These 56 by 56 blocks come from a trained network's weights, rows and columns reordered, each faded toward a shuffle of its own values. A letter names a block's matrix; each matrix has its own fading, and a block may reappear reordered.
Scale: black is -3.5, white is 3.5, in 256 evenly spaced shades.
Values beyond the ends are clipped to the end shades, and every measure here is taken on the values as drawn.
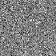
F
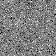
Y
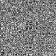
F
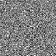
F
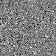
Y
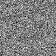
F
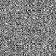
F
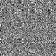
F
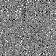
Y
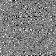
Y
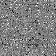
Y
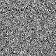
F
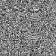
F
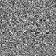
F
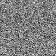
F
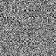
F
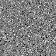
Y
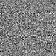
F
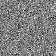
F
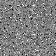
Y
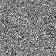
Y
